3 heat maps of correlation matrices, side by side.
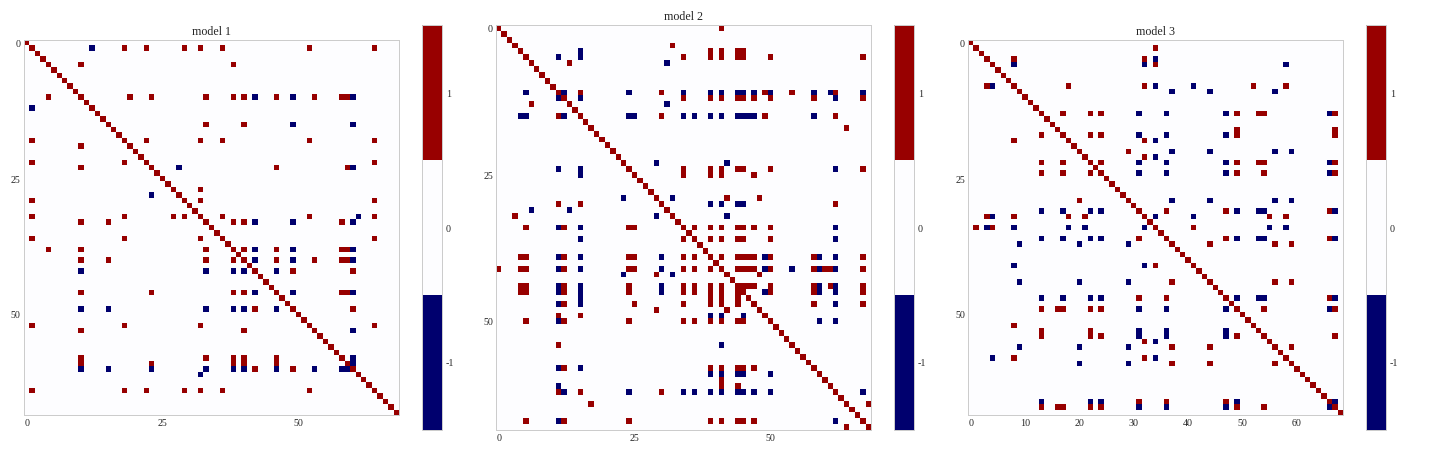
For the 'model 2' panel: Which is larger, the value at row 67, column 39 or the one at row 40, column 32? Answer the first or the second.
the first
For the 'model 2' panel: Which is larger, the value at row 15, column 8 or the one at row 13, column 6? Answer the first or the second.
the second
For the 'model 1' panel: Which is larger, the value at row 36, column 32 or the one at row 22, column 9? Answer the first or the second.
the first
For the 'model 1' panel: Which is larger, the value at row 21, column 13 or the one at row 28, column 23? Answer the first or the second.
the first
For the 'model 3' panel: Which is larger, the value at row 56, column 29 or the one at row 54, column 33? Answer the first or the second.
the second
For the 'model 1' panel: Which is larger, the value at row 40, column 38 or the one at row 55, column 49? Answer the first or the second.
the first
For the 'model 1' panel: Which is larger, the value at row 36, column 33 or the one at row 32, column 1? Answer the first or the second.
the second
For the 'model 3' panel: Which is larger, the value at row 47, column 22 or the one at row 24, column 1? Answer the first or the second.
the second
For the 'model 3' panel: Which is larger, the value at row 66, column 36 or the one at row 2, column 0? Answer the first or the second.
the first
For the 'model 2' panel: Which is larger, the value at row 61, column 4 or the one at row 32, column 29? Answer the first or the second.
the first
